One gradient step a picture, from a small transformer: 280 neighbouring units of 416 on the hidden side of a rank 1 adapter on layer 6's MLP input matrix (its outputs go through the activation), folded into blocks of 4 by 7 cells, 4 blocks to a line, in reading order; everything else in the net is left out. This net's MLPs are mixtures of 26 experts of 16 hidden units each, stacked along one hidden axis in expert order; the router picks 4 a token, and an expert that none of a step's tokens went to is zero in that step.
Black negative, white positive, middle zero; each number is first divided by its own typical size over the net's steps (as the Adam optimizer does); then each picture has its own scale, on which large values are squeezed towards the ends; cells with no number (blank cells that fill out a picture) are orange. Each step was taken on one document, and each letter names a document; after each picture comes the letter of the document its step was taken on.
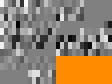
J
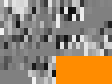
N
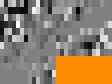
J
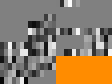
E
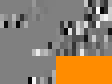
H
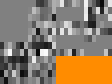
E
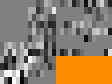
E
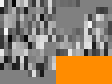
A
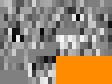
N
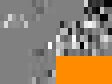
H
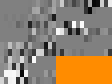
E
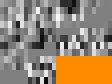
N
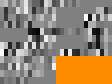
A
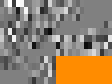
J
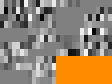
A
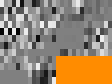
N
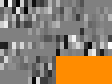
J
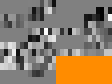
A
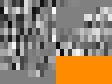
A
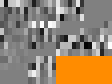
J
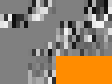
H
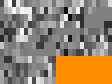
N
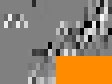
H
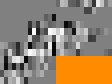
E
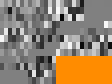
N
